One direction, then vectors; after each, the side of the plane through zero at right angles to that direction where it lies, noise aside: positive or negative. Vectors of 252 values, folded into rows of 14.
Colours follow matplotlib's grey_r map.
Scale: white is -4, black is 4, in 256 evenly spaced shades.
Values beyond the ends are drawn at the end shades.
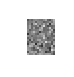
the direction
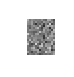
negative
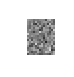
negative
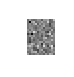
positive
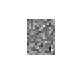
positive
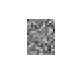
positive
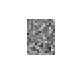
positive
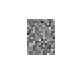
positive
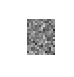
positive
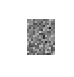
negative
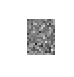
positive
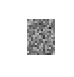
negative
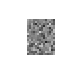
negative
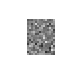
positive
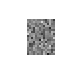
negative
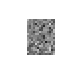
negative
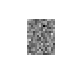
negative
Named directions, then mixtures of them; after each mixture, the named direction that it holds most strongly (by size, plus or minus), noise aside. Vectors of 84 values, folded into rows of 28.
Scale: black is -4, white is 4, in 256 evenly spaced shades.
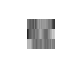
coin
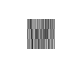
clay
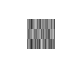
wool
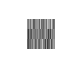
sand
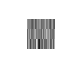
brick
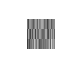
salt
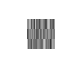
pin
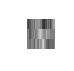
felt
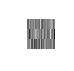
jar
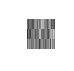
salt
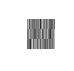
jar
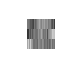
coin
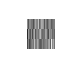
salt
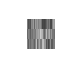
felt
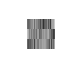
coin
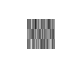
wool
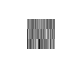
brick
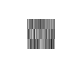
salt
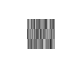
pin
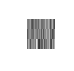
brick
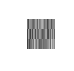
salt
